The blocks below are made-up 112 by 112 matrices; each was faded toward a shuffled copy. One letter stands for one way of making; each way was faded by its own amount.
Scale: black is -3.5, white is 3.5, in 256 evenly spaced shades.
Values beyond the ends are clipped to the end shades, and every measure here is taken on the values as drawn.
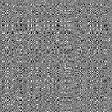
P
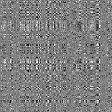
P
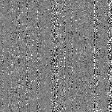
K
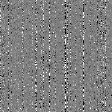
K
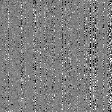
K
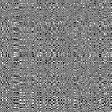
P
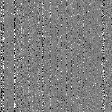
K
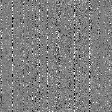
K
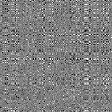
P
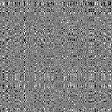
P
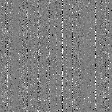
K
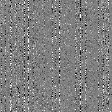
K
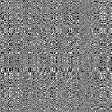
P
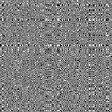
P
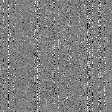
K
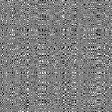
P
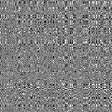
P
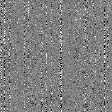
K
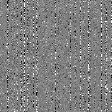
K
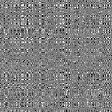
P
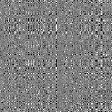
P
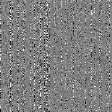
K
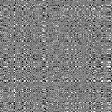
P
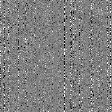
K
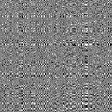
P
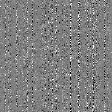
K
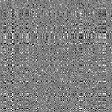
P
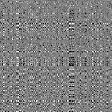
P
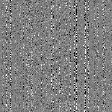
K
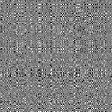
P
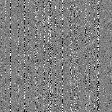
K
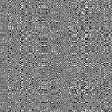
P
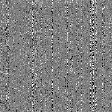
K
